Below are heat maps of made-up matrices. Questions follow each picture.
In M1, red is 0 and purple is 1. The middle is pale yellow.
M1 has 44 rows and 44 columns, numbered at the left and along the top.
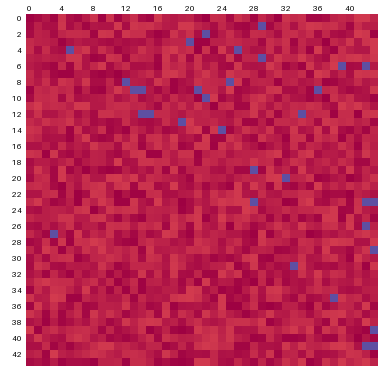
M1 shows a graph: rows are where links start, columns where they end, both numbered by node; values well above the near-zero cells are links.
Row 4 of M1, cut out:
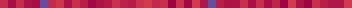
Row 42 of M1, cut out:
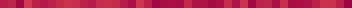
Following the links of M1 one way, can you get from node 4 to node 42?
yes
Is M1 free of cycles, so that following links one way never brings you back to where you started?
yes
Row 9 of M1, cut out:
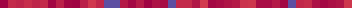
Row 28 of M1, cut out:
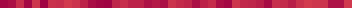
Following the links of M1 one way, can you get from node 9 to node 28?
yes
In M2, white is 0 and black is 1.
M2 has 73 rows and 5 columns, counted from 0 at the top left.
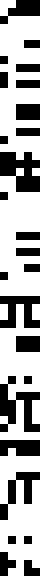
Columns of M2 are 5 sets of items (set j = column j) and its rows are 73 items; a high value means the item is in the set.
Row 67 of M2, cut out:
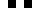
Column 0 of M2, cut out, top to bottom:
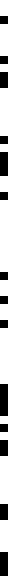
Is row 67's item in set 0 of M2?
no
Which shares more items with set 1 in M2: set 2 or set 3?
set 3
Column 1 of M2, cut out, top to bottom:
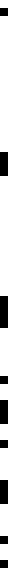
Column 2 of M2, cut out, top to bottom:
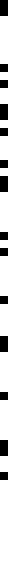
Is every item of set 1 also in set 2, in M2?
no
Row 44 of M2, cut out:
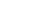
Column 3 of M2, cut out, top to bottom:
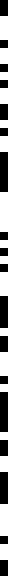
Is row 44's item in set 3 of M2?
no
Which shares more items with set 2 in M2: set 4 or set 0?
set 4
